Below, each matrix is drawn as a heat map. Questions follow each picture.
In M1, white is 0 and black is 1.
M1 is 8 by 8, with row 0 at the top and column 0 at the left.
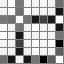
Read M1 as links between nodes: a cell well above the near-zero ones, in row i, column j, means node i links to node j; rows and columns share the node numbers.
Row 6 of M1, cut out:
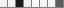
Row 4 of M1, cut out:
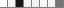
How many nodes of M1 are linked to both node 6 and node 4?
2
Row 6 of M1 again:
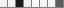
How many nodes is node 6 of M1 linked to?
2
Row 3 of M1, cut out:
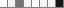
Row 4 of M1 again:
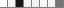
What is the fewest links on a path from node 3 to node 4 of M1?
2
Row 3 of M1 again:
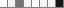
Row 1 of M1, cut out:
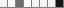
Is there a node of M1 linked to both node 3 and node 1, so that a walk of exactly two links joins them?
yes
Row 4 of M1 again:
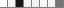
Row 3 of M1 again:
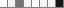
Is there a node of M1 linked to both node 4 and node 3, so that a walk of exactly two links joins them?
yes
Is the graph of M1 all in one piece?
yes
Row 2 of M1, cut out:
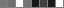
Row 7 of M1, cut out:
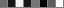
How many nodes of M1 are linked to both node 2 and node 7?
6
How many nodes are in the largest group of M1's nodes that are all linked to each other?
2
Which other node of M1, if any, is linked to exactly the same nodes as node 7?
node 2
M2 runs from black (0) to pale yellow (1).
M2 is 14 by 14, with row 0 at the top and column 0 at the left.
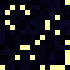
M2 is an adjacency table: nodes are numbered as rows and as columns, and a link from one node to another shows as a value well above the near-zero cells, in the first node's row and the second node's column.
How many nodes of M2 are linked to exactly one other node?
6
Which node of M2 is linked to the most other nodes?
node 13
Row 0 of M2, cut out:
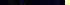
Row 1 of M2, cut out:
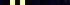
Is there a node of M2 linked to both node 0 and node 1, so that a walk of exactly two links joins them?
no
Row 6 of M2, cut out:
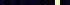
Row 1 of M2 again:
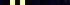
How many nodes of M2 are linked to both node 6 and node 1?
0
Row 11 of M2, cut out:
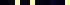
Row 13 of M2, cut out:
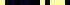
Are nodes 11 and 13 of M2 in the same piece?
yes
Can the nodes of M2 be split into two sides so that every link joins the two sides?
no
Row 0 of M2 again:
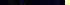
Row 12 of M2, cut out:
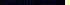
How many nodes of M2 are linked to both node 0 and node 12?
1
